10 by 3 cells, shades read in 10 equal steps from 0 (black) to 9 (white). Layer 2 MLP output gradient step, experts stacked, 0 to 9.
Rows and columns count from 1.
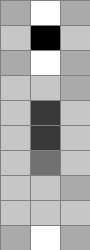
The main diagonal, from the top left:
6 0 6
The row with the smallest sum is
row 2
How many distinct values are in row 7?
2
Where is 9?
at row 1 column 2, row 3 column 2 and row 10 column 2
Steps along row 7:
down up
